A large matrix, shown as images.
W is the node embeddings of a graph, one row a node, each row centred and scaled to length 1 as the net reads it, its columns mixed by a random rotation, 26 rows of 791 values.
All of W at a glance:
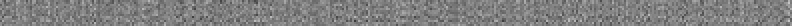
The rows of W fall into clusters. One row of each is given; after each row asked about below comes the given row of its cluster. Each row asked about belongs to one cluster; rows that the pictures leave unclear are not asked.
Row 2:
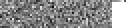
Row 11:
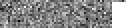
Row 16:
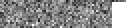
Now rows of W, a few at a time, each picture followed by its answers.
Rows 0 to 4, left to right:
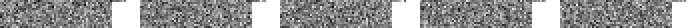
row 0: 16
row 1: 11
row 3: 11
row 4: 2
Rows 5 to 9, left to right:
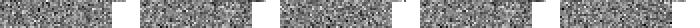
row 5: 11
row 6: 16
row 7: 2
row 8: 16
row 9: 11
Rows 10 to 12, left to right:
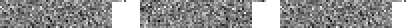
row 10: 2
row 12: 2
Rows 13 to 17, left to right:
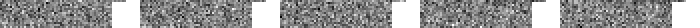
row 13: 11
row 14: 11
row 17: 16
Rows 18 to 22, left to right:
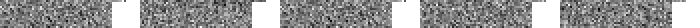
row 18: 2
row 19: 16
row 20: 2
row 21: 2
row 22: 11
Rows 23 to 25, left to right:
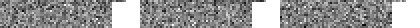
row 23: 16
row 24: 16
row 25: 11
